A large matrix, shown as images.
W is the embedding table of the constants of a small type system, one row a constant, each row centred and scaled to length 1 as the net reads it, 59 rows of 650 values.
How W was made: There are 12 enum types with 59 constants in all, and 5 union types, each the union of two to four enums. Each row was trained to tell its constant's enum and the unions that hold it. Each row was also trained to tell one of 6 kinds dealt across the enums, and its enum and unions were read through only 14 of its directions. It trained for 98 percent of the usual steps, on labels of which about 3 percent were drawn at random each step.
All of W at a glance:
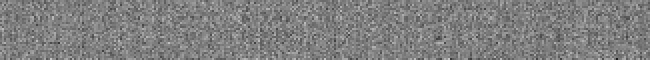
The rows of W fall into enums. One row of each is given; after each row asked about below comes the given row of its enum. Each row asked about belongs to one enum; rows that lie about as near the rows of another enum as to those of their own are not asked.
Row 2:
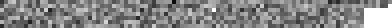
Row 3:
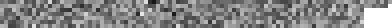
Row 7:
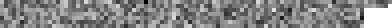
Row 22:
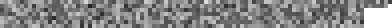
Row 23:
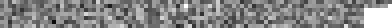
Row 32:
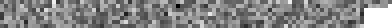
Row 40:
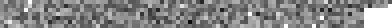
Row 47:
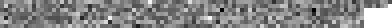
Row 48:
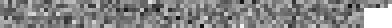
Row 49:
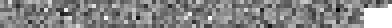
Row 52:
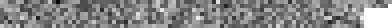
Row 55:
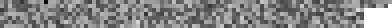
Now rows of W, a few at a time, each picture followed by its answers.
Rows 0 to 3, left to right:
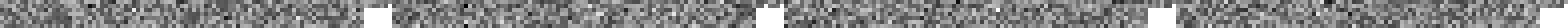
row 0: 3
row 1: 23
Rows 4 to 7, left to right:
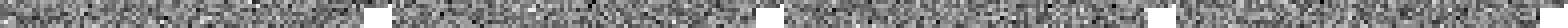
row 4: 2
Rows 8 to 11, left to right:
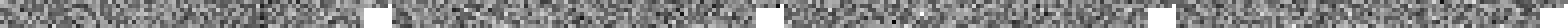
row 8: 3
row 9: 3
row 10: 2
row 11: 23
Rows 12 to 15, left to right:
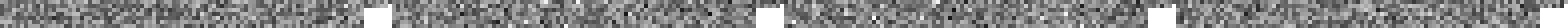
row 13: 40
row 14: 23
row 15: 48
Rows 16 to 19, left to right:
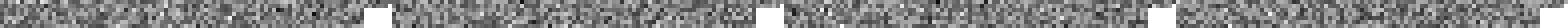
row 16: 22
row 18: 47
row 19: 3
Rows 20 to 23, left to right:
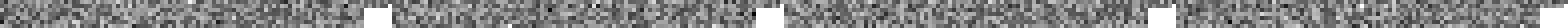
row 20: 22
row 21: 48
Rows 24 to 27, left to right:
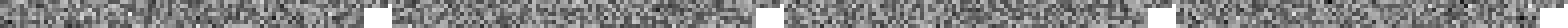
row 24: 7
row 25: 52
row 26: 3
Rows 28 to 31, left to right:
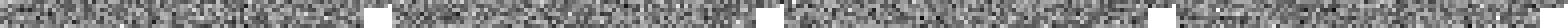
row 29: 47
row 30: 2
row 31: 48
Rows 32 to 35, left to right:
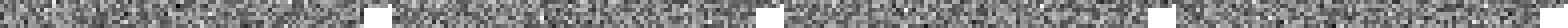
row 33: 47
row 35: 23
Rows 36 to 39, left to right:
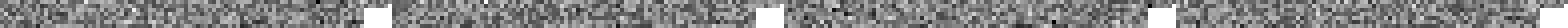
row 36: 47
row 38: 2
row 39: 52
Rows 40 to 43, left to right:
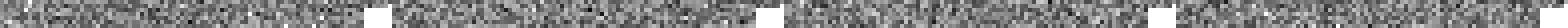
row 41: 2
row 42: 7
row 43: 23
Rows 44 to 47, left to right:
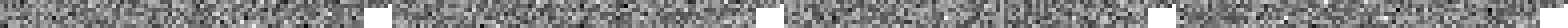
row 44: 40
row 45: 32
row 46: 22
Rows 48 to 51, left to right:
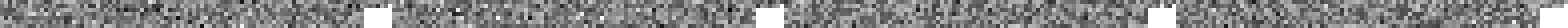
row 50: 22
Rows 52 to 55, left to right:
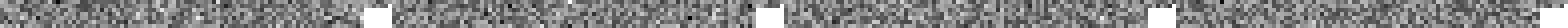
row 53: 48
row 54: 22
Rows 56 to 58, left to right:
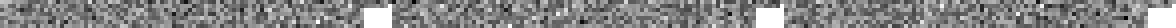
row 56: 47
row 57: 48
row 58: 52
